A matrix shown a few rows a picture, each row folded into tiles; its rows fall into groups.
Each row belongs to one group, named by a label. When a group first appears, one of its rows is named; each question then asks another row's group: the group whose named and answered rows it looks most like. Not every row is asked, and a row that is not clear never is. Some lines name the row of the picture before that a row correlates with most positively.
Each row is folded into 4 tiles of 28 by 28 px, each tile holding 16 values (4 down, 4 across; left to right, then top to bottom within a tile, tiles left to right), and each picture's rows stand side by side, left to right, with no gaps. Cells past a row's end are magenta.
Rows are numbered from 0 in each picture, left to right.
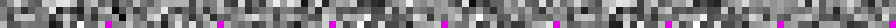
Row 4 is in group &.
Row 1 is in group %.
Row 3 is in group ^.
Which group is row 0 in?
%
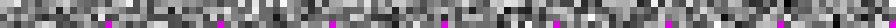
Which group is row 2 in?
&
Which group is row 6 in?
&
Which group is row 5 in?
&
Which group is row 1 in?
^
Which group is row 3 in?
^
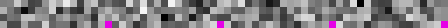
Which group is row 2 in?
^
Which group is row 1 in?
&
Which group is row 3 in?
^
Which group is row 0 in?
%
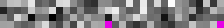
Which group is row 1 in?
&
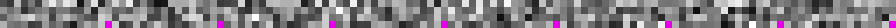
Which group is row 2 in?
&
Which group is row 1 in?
^
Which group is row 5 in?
%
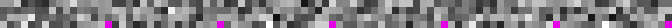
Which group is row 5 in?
^
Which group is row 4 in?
%
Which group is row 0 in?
^
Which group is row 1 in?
&
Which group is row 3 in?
%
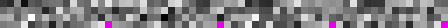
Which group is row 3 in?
%
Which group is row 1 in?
^
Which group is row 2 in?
^
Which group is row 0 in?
&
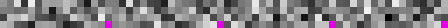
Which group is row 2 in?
&
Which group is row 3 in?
&
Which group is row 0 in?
^
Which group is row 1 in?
&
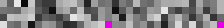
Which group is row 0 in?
^
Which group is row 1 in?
%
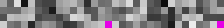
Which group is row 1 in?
^
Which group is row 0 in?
^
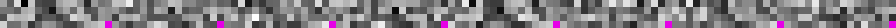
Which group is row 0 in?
^
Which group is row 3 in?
^
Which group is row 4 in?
^
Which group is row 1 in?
^
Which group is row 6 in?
&
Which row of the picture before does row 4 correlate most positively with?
0
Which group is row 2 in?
&
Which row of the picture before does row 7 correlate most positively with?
1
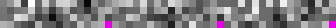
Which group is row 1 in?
^
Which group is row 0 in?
^
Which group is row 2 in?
&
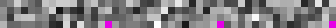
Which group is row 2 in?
&
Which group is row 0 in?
%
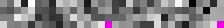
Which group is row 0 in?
^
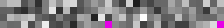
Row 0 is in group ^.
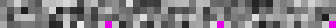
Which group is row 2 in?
%
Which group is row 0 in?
%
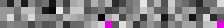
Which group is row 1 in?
&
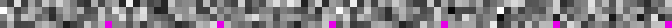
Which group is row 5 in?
&
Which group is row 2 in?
%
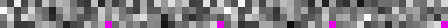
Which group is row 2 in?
&
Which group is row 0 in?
&
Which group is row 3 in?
&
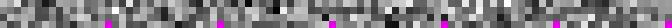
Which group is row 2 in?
&
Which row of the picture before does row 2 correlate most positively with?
3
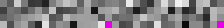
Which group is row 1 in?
%
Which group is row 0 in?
%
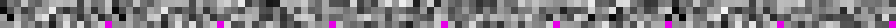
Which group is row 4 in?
%
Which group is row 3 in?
%
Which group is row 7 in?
^
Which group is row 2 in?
^
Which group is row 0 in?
%
